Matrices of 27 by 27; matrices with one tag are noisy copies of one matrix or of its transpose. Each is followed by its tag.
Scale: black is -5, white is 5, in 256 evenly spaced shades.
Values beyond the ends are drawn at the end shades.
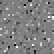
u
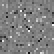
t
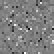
t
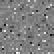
u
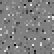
u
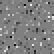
u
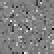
t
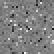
t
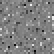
u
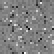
t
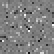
t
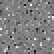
u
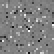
t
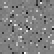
t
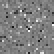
t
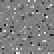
u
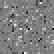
t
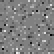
u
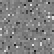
u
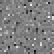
u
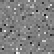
u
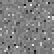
u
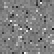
t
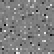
u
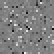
t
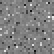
u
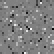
t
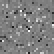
t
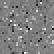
t
